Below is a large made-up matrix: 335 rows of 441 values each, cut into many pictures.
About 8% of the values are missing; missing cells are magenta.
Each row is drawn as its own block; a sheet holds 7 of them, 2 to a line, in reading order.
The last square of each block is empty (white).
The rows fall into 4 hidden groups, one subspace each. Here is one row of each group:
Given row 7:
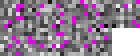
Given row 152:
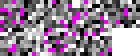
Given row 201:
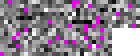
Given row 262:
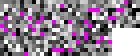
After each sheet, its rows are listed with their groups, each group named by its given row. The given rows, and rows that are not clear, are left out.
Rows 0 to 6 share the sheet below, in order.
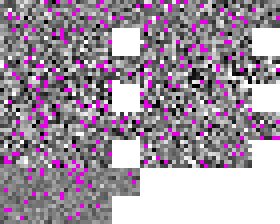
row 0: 262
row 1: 152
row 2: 201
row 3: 262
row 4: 201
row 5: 201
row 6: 262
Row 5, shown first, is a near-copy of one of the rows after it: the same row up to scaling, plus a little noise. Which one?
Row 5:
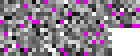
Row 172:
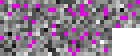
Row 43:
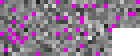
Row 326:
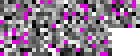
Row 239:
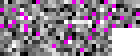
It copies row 326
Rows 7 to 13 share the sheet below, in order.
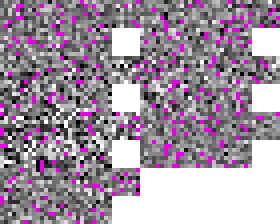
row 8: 152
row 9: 201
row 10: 262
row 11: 201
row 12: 262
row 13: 201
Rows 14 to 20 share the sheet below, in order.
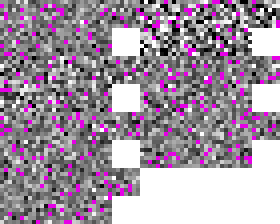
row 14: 201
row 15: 201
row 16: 262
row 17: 262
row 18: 262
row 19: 152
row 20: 262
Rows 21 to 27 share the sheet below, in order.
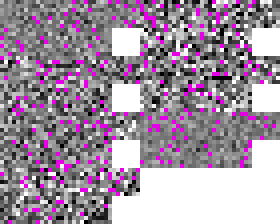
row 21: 201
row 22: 152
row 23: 201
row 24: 201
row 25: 201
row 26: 7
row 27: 201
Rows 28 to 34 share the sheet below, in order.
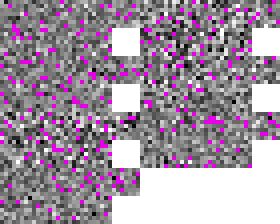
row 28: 152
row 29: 152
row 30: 262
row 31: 7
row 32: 262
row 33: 7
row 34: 262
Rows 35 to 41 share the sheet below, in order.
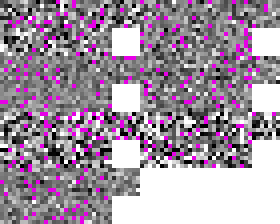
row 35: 262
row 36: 262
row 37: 7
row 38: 201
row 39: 152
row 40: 7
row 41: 201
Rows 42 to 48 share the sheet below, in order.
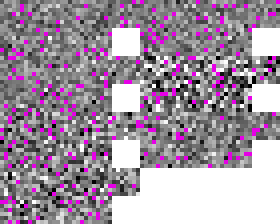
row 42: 7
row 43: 201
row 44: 201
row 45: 262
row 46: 152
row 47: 7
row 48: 7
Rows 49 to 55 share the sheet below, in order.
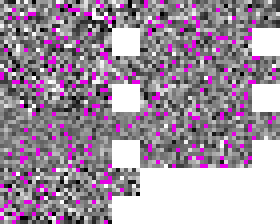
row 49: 262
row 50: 152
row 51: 7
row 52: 262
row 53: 152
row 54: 152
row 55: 201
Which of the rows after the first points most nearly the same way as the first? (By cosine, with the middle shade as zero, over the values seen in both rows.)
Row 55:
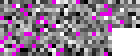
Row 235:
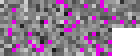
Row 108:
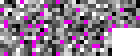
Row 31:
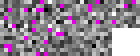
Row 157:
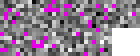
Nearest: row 31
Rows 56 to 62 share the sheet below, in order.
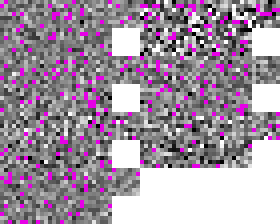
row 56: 152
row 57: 262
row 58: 152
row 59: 7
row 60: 7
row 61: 152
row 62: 152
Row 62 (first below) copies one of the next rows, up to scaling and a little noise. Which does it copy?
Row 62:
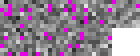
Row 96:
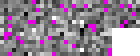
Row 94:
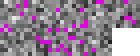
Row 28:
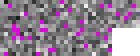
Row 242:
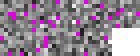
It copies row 28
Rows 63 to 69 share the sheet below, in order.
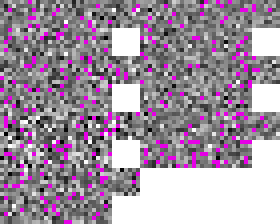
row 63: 262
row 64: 262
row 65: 262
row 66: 262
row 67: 7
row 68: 152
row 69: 201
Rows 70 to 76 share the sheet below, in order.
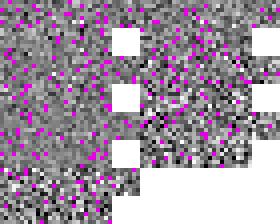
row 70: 152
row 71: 152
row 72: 152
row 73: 201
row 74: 201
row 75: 262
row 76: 152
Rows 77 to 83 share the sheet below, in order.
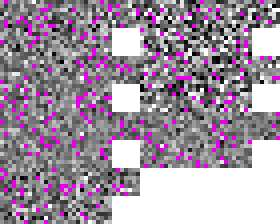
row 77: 262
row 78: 262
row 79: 152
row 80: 152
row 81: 152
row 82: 152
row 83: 7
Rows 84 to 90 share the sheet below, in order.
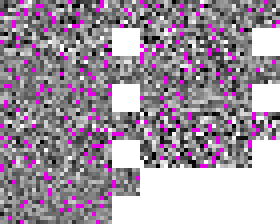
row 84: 152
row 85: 262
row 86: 7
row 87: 7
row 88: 262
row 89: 201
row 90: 7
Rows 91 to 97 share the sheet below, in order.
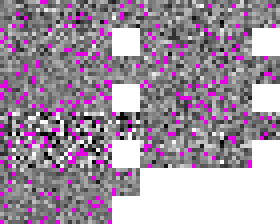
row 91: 201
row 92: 152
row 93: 201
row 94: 152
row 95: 7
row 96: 152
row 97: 7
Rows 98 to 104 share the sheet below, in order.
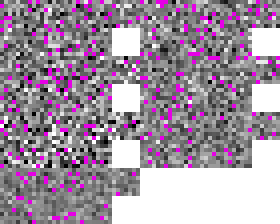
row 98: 7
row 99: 201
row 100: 201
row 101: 7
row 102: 262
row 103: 7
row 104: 7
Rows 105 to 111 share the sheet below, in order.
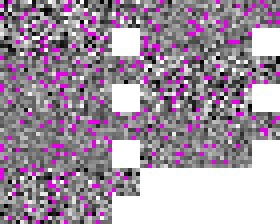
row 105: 7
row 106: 152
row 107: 152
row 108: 262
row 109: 7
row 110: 7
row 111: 7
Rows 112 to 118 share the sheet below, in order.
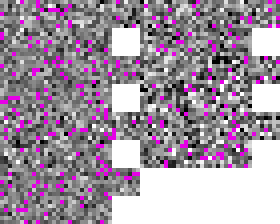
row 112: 201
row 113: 7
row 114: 262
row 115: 152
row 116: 262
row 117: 7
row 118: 7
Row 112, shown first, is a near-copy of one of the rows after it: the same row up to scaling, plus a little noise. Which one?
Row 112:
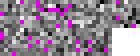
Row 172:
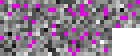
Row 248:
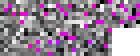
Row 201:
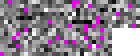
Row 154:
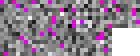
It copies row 248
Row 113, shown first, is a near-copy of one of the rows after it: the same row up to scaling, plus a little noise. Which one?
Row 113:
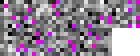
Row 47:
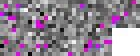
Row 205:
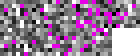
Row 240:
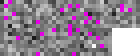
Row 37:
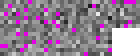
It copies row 240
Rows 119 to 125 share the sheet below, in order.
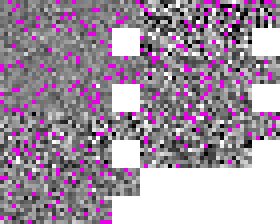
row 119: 201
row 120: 7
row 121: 152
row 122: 7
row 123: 262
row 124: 152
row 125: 262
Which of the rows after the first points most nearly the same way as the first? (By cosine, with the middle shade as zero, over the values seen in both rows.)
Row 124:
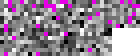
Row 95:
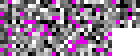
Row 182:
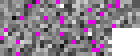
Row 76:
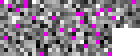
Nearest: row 182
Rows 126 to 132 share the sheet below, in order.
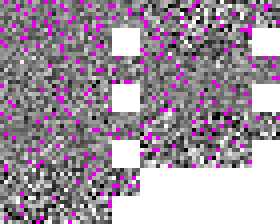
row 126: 152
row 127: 7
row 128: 262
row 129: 7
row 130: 201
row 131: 152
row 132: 262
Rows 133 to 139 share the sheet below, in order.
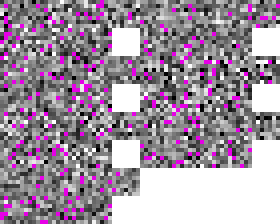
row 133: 262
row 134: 201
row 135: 152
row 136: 7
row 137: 7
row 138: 7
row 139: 152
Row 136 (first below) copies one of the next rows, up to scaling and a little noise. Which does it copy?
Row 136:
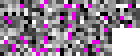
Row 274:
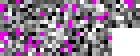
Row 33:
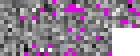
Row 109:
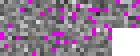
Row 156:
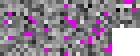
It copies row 156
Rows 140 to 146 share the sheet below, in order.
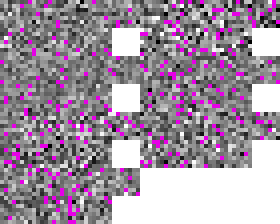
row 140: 7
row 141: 152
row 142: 7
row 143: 201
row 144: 201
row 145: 201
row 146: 152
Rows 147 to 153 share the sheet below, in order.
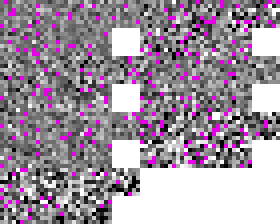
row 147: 7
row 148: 262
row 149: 201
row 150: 262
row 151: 7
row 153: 201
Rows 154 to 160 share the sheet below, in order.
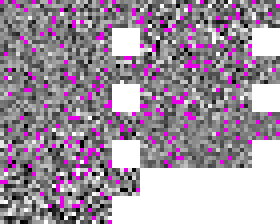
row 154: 201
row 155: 201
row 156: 7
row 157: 152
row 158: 152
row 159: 152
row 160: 152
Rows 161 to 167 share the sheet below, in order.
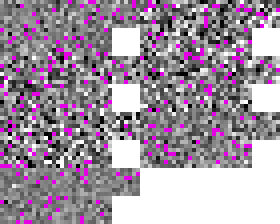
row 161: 201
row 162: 201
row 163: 262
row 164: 152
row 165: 7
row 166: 262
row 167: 152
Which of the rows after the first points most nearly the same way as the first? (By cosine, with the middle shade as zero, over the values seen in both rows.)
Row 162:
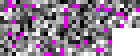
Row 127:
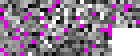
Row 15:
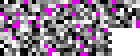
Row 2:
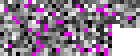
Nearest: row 2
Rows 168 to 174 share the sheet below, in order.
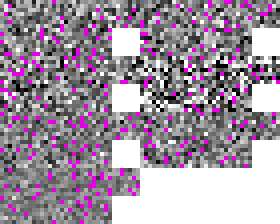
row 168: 262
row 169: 152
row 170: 262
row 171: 7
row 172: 201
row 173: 262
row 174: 152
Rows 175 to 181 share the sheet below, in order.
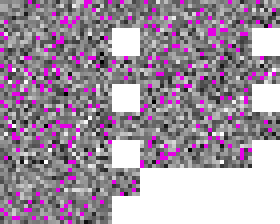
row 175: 152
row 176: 201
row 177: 7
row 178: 201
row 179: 7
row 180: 152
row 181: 201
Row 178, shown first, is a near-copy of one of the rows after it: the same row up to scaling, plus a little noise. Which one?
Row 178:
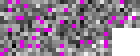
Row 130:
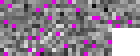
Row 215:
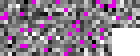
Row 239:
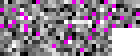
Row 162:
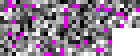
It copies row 162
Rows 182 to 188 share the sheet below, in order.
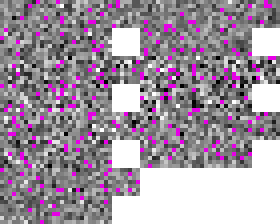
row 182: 152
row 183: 201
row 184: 7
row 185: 262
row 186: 262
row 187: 201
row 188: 152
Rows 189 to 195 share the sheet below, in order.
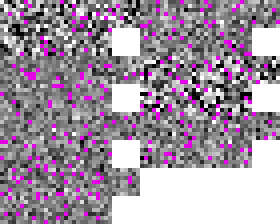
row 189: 262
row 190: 201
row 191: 262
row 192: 152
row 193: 152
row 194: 7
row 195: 7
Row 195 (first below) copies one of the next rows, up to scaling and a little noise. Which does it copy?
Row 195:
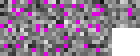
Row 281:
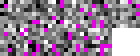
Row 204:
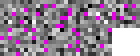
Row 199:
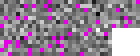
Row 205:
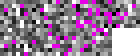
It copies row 281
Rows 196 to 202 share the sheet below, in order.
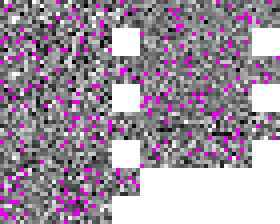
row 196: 152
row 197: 262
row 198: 152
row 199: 7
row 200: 201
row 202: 152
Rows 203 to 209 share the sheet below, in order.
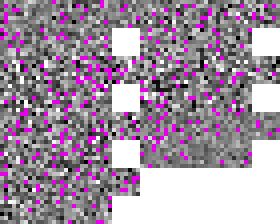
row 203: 152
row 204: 7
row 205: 7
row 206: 262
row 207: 262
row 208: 7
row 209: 7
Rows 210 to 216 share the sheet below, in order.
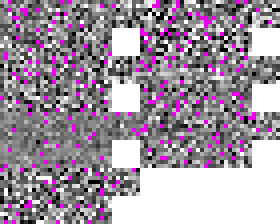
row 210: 7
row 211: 262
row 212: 7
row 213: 201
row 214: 7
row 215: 201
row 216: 7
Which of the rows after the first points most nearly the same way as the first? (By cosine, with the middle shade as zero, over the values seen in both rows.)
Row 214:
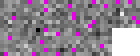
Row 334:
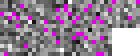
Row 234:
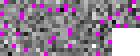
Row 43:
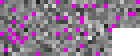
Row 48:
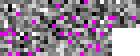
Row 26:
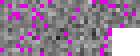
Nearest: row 26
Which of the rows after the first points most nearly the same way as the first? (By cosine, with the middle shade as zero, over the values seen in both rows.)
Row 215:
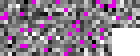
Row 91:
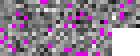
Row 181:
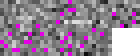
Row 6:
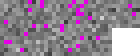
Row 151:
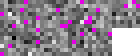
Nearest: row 91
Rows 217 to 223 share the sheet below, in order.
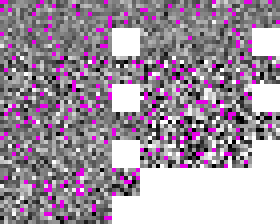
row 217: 7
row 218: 152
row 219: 7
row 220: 152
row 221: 201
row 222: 7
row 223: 201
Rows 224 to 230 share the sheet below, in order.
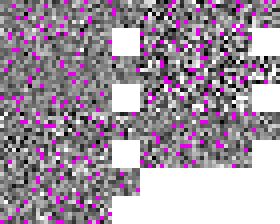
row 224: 152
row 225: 262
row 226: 262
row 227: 201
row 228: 7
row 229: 201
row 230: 152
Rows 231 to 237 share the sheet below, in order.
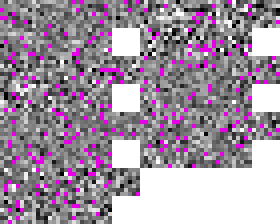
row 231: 7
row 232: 201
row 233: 262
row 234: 262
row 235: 201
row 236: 262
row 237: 152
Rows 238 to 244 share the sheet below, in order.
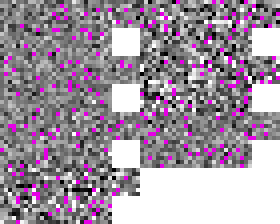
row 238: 262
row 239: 201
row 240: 7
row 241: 262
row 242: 152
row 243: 262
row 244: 201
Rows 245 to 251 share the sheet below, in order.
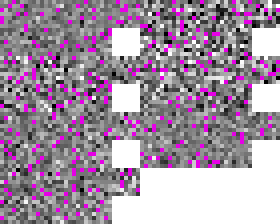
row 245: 152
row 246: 7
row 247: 201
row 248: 201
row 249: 201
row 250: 201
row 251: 201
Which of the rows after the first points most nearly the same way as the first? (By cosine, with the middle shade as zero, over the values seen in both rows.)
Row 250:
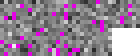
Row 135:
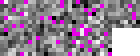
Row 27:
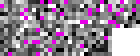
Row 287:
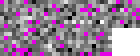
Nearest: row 287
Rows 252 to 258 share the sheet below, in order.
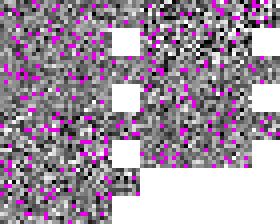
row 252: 262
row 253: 7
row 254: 201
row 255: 152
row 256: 152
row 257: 201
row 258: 7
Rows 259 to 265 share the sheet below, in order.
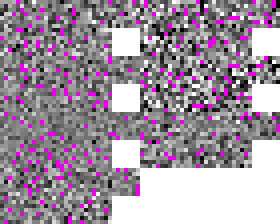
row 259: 262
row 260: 262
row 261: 7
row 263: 262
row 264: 152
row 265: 262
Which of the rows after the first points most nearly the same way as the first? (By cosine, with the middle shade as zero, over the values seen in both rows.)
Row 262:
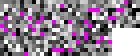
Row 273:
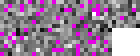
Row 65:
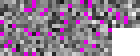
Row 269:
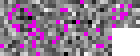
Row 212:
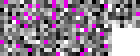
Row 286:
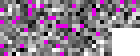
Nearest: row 273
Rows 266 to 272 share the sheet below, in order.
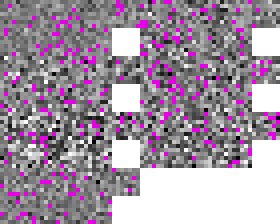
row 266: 201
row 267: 7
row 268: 152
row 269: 201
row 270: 7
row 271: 262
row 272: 7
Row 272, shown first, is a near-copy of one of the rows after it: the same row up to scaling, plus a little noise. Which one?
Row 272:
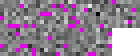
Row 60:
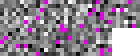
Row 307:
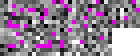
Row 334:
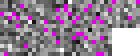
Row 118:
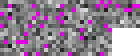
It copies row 60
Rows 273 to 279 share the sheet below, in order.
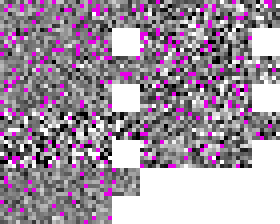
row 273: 262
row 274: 7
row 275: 201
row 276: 152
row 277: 152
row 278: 152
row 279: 201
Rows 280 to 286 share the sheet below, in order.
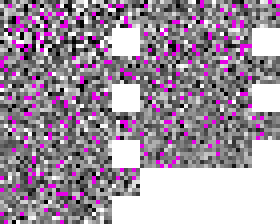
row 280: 152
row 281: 7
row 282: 152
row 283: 7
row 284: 7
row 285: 7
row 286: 201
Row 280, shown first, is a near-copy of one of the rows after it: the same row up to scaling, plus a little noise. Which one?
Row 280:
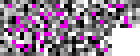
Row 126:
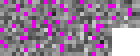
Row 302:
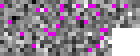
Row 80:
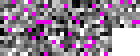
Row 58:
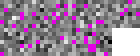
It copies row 302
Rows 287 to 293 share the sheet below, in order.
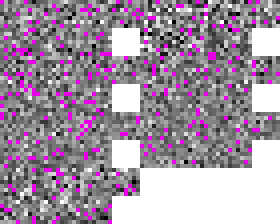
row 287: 201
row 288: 7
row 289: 7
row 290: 7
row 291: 7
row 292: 7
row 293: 201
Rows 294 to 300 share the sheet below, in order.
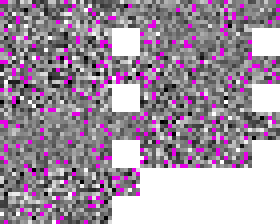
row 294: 7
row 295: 201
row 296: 262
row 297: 262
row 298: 152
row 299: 7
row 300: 262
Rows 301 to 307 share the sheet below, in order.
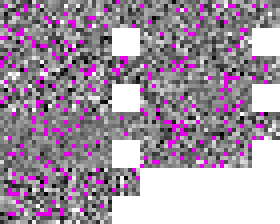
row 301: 152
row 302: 152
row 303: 152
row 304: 262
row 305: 201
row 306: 201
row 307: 7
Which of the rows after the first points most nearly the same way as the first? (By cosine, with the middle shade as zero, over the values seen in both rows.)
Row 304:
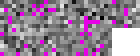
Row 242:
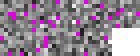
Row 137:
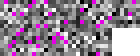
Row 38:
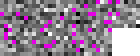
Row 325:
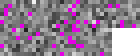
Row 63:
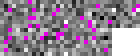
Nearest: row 63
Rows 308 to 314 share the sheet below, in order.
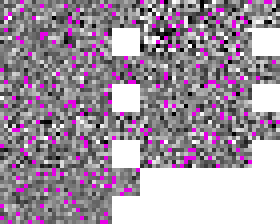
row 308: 152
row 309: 262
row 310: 152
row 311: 7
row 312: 7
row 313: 262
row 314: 262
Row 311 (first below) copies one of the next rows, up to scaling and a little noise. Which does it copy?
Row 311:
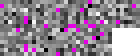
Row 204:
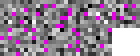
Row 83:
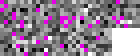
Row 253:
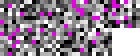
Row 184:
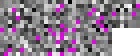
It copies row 204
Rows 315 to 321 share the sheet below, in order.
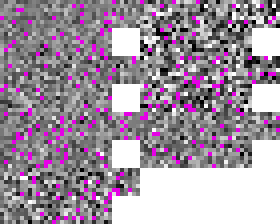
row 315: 201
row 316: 262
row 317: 7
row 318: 152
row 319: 201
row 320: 152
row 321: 7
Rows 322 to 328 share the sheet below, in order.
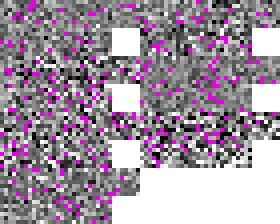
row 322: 262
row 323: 152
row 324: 201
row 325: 262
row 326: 201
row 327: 201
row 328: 7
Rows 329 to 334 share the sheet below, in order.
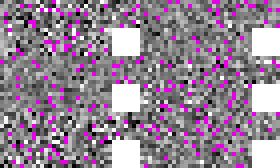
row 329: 201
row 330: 201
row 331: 152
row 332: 7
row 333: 262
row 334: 7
